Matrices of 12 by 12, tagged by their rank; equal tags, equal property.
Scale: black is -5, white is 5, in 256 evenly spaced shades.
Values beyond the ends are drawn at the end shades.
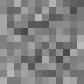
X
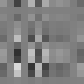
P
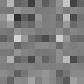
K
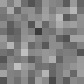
X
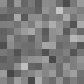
X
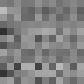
K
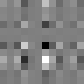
P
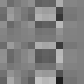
P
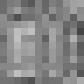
K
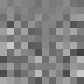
K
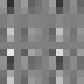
P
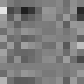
K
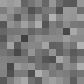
X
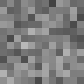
X
